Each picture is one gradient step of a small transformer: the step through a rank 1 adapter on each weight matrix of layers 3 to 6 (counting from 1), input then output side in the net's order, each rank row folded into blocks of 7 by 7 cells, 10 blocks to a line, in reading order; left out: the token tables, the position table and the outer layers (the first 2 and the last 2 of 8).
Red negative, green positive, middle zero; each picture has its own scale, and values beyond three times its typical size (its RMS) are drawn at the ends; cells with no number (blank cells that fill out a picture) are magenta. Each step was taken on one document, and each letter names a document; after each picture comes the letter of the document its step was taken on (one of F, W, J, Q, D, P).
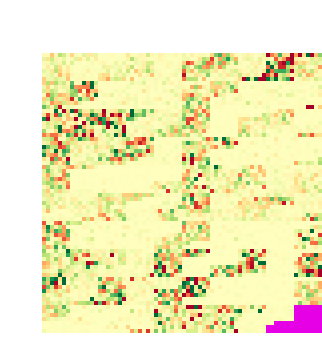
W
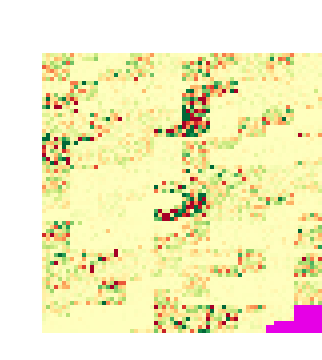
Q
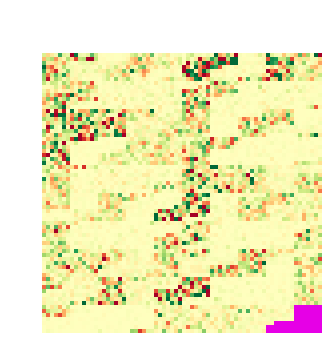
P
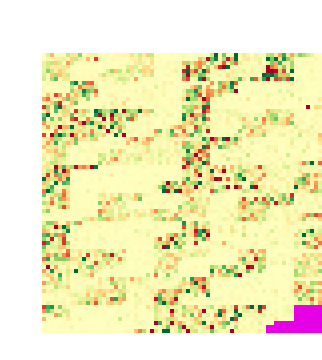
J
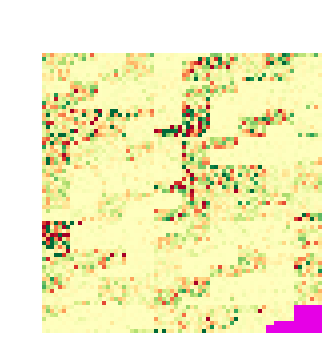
Q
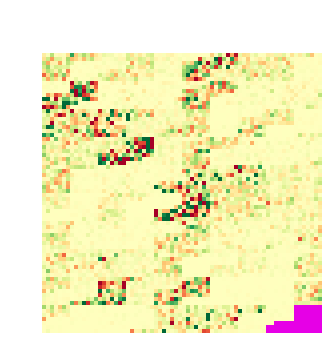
Q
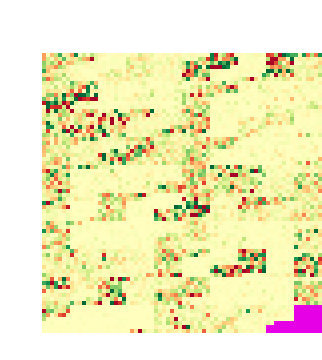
P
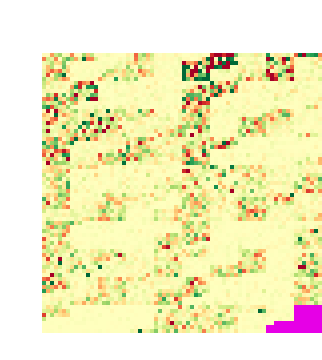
P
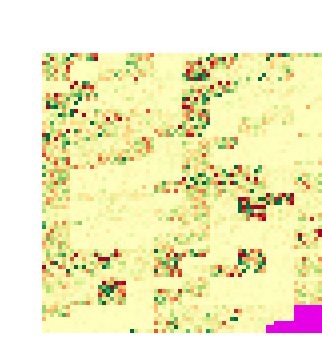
Q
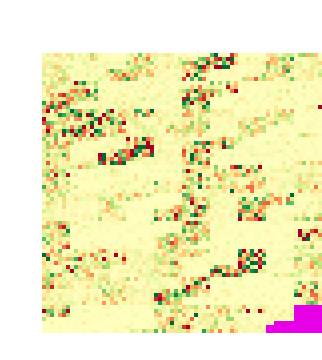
P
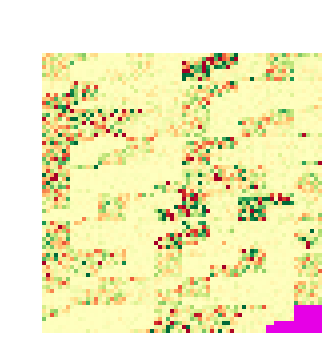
J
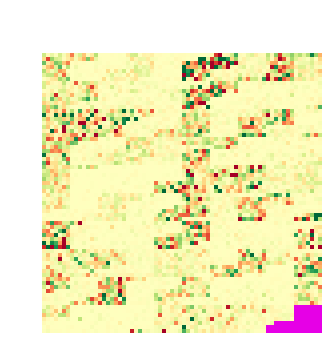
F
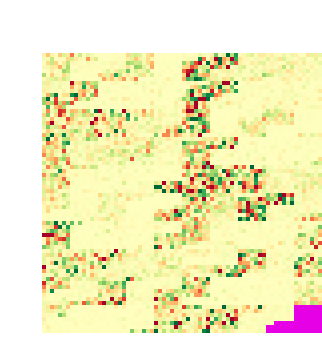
Q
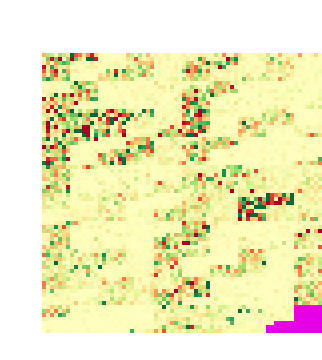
P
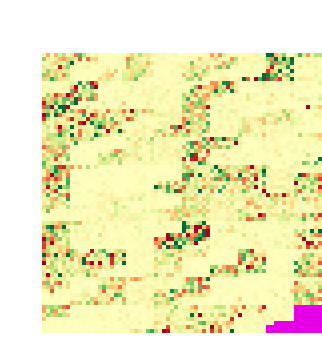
J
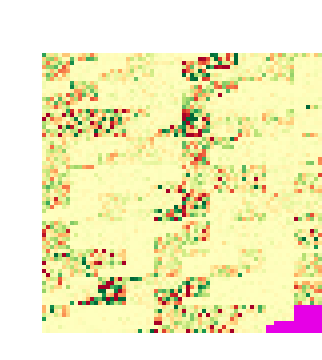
J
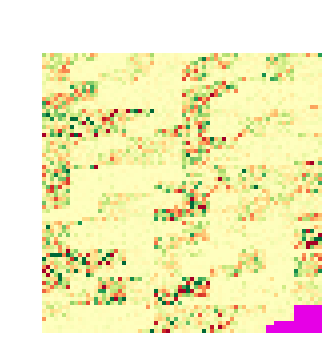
J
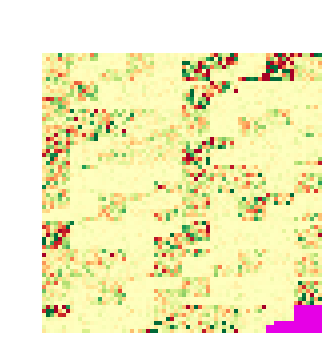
W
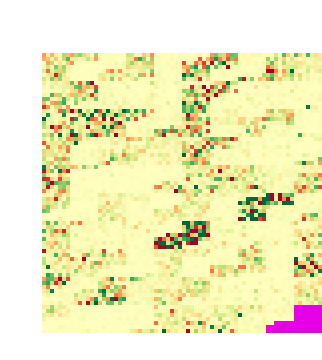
J
